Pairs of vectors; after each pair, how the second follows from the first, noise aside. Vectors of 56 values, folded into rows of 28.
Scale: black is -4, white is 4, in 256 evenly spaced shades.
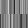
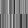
copied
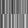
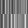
copied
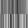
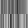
copied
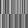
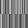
copied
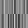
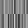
copied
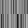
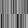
copied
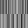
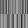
copied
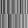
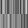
sign-scrambled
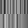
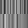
copied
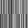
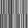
copied
